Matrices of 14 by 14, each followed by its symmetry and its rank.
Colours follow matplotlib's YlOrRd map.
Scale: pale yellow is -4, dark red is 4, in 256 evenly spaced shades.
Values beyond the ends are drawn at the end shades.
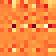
neither, rank two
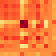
symmetric, rank two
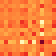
symmetric, rank two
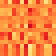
neither, rank two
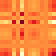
symmetric, rank one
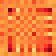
symmetric, rank two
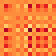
symmetric, rank one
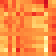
neither, rank two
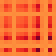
symmetric, rank one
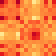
symmetric, rank two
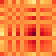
symmetric, rank one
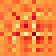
symmetric, rank two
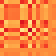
symmetric, rank one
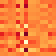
neither, rank two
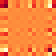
symmetric, rank one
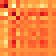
symmetric, rank two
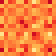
symmetric, rank two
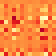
neither, rank two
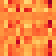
neither, rank two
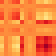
symmetric, rank one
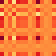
symmetric, rank one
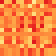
neither, rank two
